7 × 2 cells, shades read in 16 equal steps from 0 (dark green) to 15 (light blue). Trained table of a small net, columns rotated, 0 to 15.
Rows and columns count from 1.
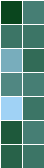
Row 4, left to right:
7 6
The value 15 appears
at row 5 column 1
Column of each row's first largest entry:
2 1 1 1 1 2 2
